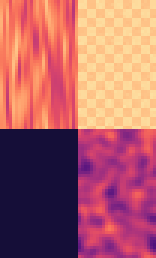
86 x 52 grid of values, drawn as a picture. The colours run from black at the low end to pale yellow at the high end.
The table splits into 2 rows of 2 panels. Panel 1,1: high, streaked downward. Panel 1,2: very high, checkered, faint in contrast. Panel 2,1: very low, flat. Panel 2,2: middling, blotchy.
